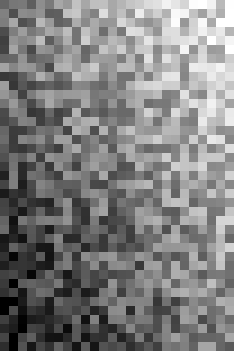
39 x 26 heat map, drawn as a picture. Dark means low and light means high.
Ninth with the highest average: top right. Ninth with the lowest average: bottom left. Odd rows or columns: none. Average level on the scale: 50%. Mirror symmetry: none. Slope: up to the top right.
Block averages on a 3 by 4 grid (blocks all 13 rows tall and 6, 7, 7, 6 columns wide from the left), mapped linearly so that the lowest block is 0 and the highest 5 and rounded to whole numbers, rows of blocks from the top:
2 3 4 5 / 1 2 3 4 / 0 1 2 3
